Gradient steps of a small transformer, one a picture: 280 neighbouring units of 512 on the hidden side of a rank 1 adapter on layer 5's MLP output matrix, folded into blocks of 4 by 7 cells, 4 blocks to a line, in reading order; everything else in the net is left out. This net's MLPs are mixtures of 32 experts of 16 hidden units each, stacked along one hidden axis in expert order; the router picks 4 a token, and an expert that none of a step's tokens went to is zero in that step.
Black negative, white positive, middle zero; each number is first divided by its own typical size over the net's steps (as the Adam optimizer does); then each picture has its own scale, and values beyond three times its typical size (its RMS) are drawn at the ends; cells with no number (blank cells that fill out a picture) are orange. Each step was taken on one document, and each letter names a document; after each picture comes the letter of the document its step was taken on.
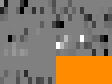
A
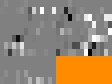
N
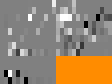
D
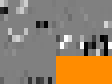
A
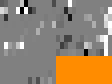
A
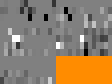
N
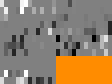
N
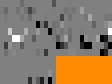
A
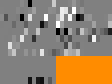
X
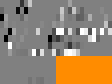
X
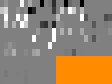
X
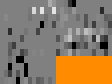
D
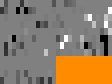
A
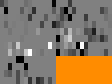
D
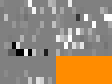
D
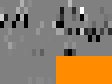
X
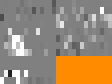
D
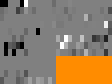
A
